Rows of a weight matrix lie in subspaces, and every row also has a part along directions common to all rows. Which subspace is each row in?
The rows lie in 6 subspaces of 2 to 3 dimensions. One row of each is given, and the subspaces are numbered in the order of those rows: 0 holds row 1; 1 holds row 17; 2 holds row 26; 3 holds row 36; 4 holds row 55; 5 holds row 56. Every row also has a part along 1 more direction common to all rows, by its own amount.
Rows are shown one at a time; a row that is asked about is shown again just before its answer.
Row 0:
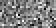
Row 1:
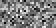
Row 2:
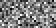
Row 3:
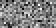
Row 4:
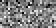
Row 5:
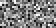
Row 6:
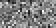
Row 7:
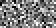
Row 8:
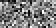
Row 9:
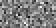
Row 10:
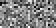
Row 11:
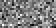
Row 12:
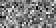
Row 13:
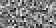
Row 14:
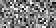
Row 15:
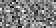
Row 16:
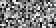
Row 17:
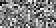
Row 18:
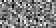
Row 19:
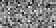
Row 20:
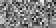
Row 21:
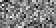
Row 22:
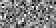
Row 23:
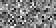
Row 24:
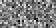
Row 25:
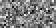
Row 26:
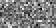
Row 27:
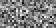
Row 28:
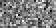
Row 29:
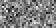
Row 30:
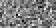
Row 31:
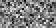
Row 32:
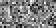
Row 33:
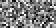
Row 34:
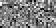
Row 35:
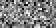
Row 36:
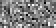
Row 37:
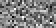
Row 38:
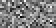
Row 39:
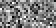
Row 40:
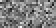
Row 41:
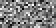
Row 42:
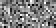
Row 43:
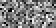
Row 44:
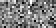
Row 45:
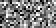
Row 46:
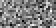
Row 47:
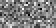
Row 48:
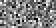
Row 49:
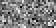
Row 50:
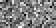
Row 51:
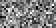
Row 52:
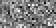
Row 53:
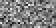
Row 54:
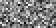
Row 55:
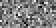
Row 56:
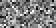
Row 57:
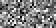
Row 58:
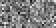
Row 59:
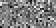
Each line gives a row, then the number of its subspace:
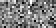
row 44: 3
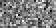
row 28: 4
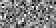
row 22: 5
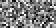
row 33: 5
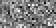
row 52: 3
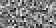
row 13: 0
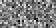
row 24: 4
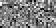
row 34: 1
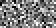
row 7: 1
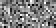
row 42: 3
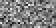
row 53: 2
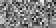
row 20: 1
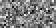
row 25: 5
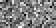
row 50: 5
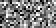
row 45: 1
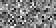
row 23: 0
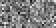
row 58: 3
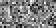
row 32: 3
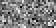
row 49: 3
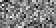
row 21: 5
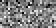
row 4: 2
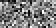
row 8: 3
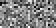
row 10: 1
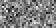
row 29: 5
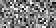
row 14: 0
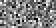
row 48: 4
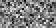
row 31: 0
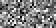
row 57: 0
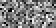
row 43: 5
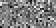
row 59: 1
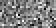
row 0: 4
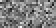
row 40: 5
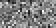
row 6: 3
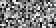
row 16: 1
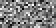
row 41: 2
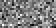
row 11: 4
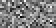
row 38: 0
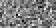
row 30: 4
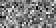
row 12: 5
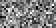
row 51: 5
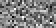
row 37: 0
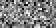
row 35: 2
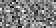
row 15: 3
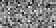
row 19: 2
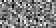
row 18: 4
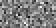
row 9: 4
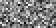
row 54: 2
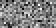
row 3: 2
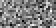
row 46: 4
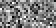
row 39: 3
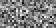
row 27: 0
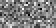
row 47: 2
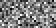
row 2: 4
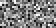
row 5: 1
